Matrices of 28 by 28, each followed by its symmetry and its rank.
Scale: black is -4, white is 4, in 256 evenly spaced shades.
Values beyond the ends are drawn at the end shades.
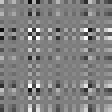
symmetric, rank one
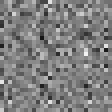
neither, rank five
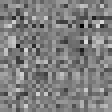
neither, rank five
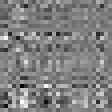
neither, rank three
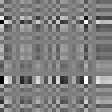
neither, rank one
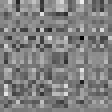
neither, rank three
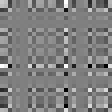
symmetric, rank one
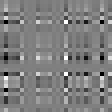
neither, rank one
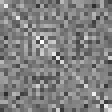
symmetric, rank five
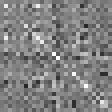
symmetric, rank five
